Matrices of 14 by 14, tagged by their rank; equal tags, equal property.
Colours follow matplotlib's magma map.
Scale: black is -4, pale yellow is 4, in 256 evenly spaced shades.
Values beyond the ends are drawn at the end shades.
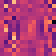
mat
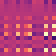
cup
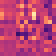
mat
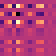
cup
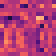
mat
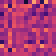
mat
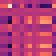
cup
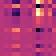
cup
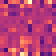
mat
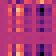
cup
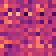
mat
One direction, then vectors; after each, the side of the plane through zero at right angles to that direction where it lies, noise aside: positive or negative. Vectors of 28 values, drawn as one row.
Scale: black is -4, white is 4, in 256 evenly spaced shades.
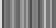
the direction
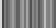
positive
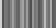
positive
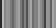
negative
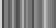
positive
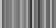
positive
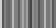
positive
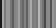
negative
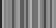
negative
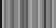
negative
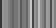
negative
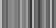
positive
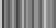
positive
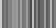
positive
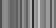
negative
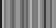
negative
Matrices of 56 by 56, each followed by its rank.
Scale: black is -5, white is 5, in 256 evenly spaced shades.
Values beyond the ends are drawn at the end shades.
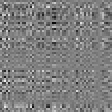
three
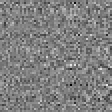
ten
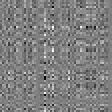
three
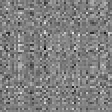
five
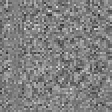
ten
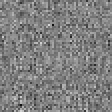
ten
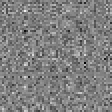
ten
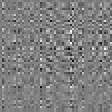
three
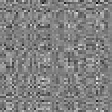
five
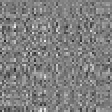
five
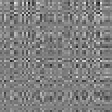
three
